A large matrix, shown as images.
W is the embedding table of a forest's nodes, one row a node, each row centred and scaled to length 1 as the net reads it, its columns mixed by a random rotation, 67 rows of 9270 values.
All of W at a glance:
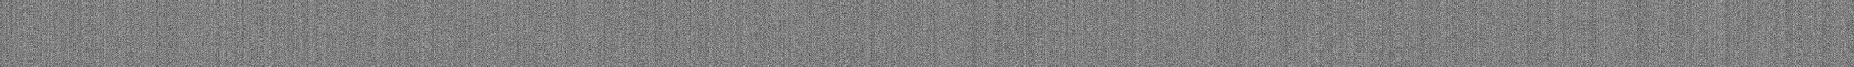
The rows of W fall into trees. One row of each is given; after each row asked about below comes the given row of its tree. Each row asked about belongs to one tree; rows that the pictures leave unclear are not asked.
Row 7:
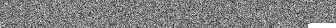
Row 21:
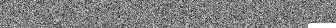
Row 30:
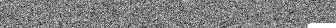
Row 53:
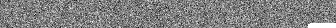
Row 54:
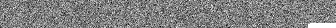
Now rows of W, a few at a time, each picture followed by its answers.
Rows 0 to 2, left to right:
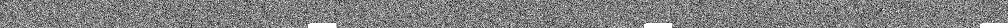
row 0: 7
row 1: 7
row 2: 54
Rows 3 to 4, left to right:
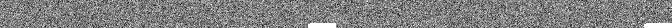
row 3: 54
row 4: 53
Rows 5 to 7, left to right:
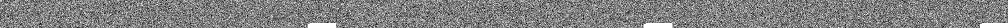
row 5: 30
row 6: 30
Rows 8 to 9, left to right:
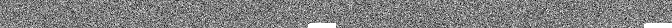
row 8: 21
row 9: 54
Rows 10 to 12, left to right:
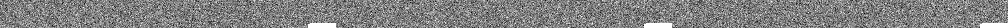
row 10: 7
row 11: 53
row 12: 54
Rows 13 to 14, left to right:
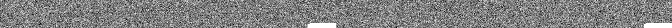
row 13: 30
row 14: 53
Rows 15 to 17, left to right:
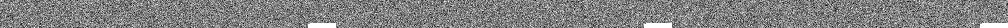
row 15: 30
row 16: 54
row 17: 54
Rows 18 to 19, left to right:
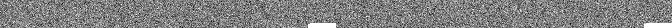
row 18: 7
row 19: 54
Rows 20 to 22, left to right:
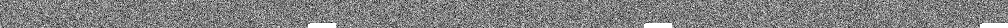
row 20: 7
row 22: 7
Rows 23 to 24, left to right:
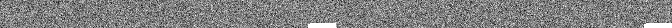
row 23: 54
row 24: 7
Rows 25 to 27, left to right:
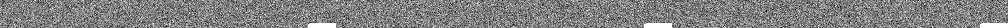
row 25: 21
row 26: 30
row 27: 53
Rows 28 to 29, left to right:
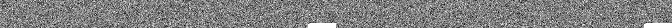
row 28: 21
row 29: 21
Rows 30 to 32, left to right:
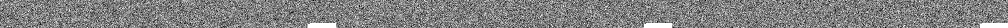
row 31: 7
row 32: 54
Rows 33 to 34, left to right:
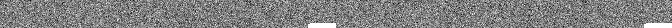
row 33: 7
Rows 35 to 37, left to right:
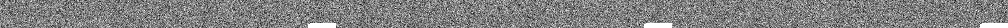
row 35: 53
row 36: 54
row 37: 21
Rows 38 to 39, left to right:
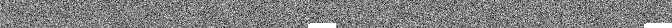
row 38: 53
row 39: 53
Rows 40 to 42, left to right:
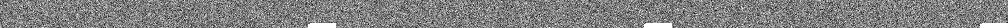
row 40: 7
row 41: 21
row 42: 53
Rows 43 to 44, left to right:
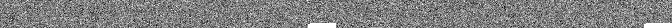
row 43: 30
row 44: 53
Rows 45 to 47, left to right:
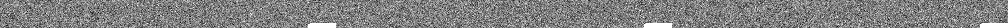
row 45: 30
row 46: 21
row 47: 21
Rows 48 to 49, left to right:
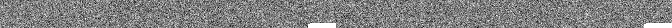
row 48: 7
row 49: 30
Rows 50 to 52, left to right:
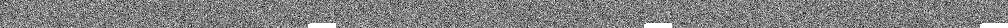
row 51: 7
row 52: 7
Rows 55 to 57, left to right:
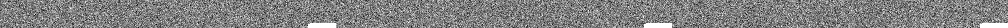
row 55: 53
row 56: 7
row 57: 54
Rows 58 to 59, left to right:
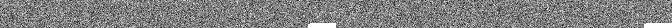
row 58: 30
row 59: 54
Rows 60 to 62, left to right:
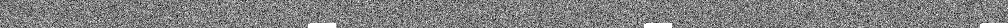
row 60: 53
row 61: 53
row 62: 21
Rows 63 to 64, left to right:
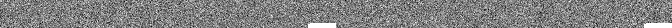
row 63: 30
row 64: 53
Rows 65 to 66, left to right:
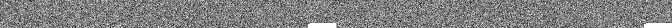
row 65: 7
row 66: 7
